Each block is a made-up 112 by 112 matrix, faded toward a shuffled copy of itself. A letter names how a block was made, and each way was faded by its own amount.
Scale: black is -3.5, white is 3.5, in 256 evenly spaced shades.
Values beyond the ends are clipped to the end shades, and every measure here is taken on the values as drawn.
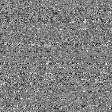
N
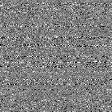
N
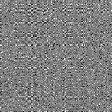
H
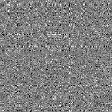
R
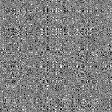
R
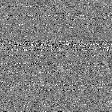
N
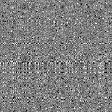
R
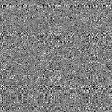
R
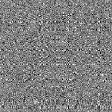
R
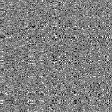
R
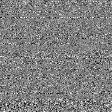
N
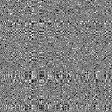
H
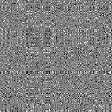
H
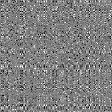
H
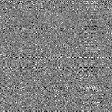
R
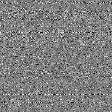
N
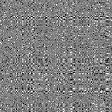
H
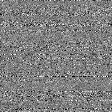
N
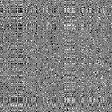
H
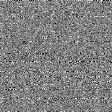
N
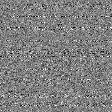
N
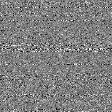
N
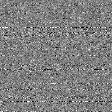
N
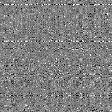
R
